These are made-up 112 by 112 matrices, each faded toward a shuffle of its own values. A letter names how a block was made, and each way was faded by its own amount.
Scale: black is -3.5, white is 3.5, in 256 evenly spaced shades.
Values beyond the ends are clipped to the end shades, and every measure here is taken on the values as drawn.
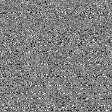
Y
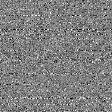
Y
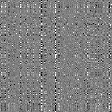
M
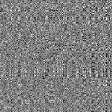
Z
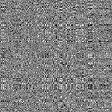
Z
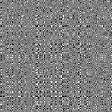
M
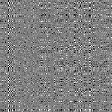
M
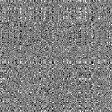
Z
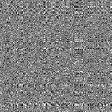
Z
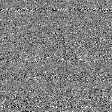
Y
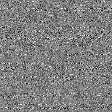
Y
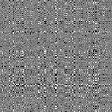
M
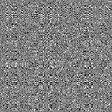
Z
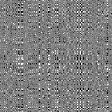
M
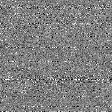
Y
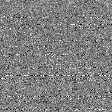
Y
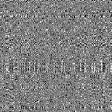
Z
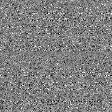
Y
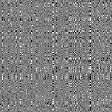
M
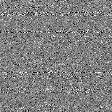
Y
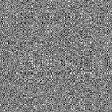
Z
